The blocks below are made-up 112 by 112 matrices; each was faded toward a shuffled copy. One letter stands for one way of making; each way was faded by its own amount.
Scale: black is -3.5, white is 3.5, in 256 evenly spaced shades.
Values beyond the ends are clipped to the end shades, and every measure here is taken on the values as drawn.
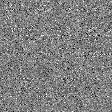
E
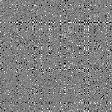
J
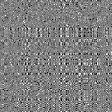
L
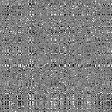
L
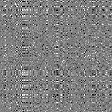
L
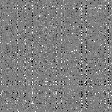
J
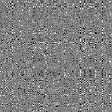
J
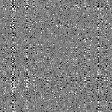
J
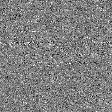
E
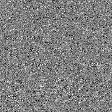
E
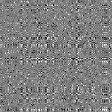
L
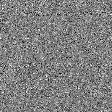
E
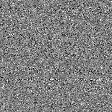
E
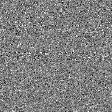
E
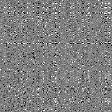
J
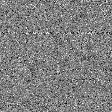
E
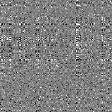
J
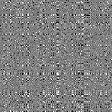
L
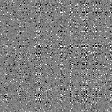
J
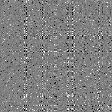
J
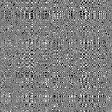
L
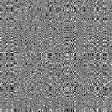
L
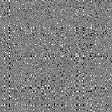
J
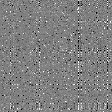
J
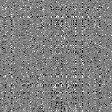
J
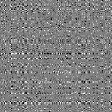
L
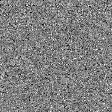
E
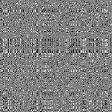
L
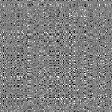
L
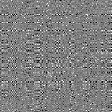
L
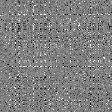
J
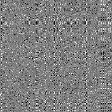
J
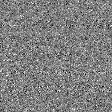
E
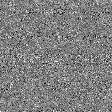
E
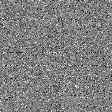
E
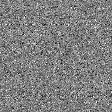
E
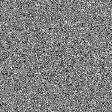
E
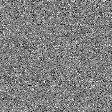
E
